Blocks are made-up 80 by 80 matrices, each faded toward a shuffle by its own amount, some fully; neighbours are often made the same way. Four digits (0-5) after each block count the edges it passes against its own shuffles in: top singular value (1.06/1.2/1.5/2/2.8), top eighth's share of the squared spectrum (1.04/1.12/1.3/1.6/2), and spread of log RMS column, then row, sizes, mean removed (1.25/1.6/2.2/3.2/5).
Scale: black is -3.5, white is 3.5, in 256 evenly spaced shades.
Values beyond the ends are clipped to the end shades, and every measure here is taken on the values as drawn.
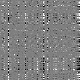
5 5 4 3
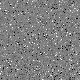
2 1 0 0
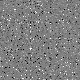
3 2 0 0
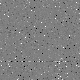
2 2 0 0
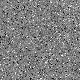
0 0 0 0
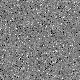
0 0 0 0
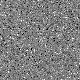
0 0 0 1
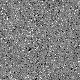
0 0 0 0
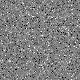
0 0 0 0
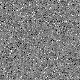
1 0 0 1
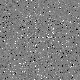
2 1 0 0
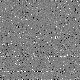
2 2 0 1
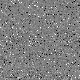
1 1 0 1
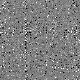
2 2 2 2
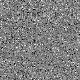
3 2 0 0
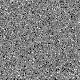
2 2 0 0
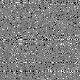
4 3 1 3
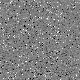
1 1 0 0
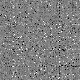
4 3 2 1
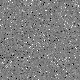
2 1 0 0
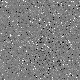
2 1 0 0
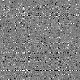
4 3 2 2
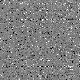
4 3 1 1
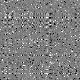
4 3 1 2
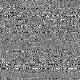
2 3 0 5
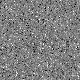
0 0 0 0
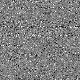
1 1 0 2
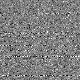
2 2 0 3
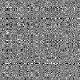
4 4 3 3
